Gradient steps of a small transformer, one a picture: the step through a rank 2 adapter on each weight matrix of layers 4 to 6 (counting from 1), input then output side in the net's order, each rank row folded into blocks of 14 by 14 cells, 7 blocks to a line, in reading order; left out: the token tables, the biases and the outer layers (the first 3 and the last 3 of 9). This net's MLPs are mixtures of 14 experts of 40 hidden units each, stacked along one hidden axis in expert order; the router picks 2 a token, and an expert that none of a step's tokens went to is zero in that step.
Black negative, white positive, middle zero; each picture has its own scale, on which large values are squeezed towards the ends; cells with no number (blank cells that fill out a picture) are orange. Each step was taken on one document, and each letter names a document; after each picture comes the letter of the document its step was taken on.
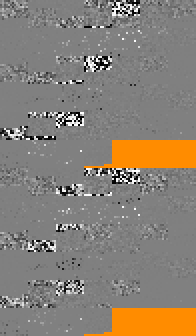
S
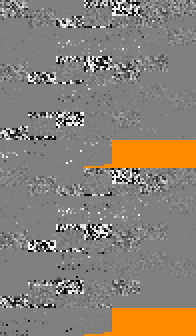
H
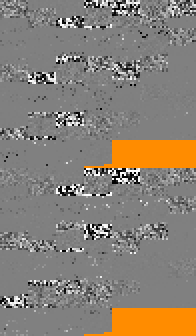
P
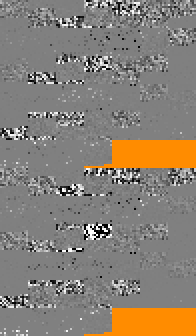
P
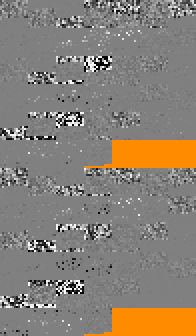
S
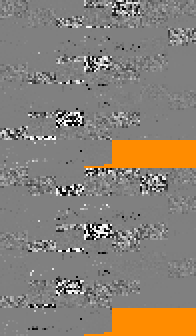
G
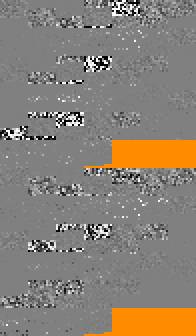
S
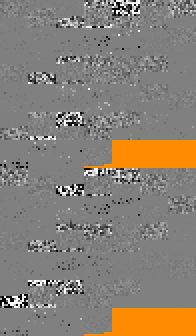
G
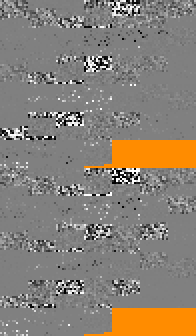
S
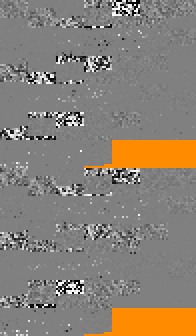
S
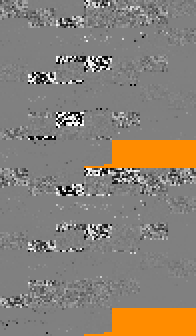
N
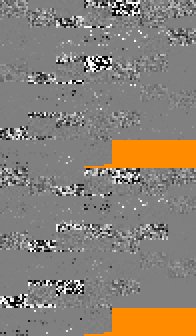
P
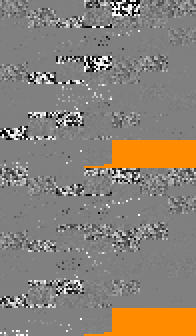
G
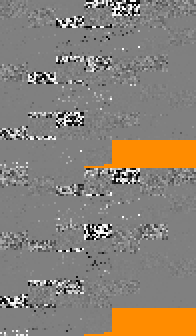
G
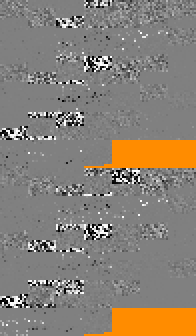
H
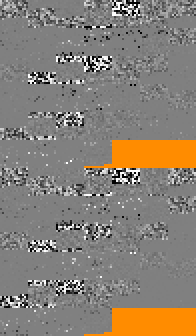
P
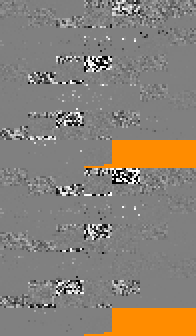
H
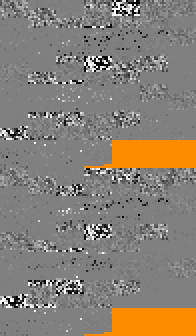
H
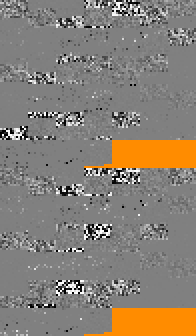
N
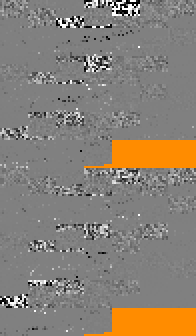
G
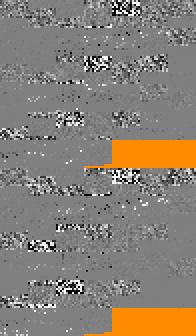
H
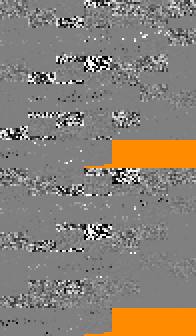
N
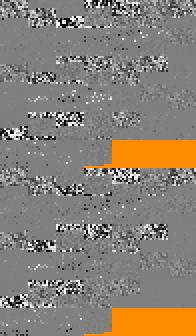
H
